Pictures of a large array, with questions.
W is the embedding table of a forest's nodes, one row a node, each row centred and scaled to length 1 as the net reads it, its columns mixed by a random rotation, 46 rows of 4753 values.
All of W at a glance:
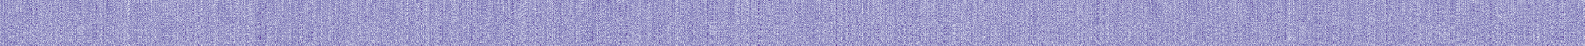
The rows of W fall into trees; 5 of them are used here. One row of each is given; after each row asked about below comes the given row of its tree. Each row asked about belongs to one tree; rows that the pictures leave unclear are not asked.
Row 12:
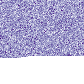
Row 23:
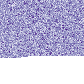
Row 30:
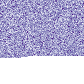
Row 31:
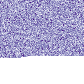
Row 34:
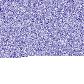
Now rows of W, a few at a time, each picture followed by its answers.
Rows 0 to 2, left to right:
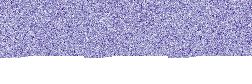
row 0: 30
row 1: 23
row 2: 30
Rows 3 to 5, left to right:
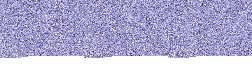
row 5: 34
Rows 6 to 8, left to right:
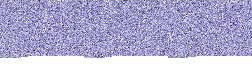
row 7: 34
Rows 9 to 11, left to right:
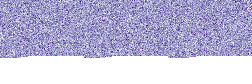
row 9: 23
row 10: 23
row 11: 34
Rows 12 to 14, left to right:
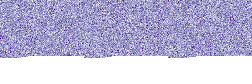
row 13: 23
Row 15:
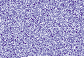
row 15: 34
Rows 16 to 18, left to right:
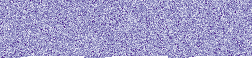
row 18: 12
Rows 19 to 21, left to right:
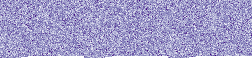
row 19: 23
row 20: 30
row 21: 23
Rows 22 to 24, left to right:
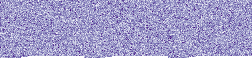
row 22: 31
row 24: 12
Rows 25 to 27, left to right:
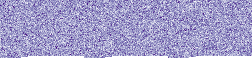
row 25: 34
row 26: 34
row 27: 31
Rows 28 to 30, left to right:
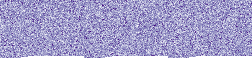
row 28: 34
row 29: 12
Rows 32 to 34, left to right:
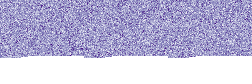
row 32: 12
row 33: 34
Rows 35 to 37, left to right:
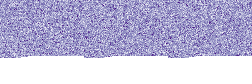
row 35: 23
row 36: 12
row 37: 12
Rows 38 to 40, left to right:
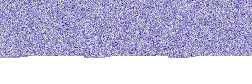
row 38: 23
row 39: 12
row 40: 31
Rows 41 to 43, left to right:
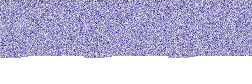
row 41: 34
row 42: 34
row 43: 30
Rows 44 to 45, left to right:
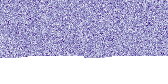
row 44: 23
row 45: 23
